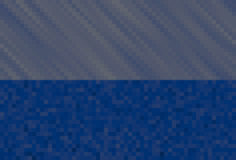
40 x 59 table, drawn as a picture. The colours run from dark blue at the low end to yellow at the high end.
It is made of 2 by 1 panels. Panel 1,1: low, slanting down to the right, faint in contrast. Panel 2,1: very low, fine-grained, faint in contrast.
